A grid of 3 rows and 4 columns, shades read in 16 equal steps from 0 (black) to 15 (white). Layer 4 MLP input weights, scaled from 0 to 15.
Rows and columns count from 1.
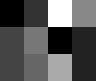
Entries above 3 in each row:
2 2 3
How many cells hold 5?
0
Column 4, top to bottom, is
8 2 2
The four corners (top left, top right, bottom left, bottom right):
0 8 4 2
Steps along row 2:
up down up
